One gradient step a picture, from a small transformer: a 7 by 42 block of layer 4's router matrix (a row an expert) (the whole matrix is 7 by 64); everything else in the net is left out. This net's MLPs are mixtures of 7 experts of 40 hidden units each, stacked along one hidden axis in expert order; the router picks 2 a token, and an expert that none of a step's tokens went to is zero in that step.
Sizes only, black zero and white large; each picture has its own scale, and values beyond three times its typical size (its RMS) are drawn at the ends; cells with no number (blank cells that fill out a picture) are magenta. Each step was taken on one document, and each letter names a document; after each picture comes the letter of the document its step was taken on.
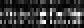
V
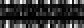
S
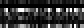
S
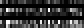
S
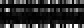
S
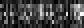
V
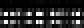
V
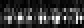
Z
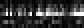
V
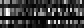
S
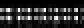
Z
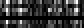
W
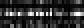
V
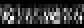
Z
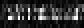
Z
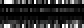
S
